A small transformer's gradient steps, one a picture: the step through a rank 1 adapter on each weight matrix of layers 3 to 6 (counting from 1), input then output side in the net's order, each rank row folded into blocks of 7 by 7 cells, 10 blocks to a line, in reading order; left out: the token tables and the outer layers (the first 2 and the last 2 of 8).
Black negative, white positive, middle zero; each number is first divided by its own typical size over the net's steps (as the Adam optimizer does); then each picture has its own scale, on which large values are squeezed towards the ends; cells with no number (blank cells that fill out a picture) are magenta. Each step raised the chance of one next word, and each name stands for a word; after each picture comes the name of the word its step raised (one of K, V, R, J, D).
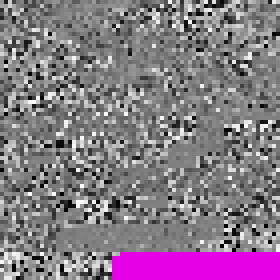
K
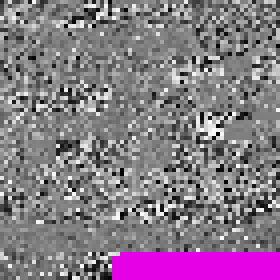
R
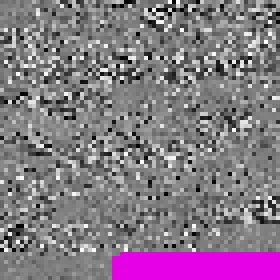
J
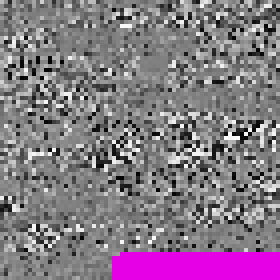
R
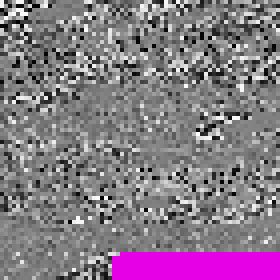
R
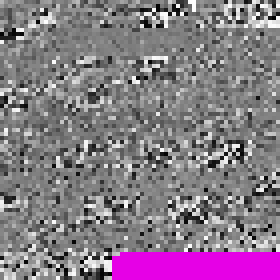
K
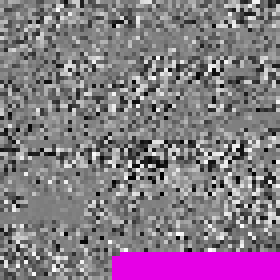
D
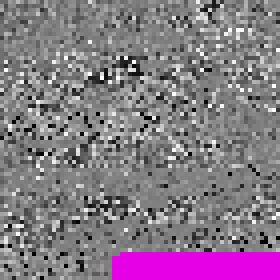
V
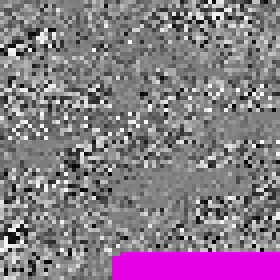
K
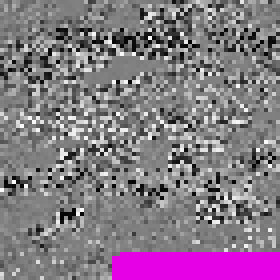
R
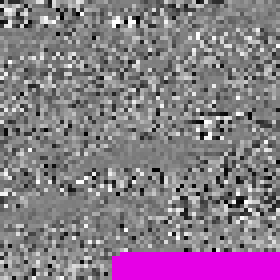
V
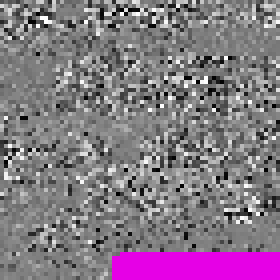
J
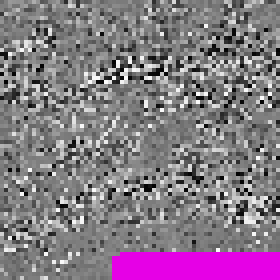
R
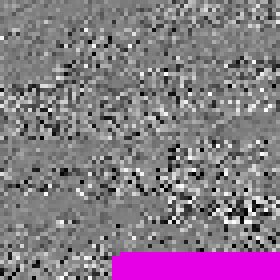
V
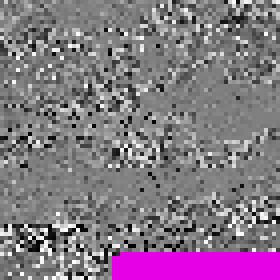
D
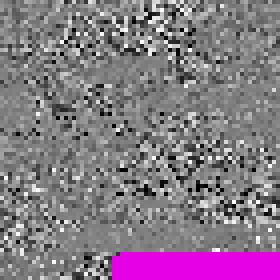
J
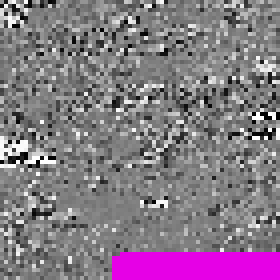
D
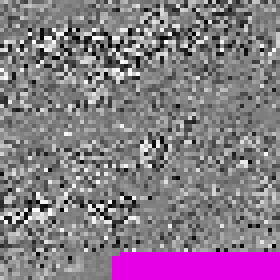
K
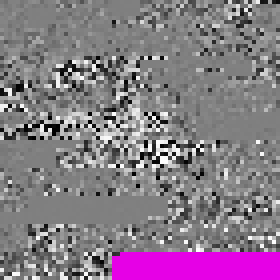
D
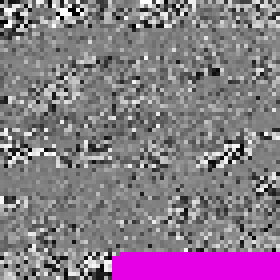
K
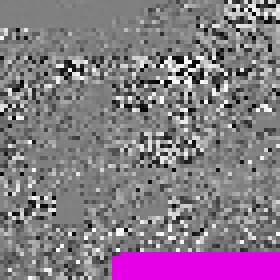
D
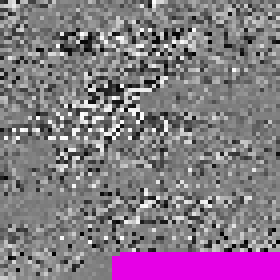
K
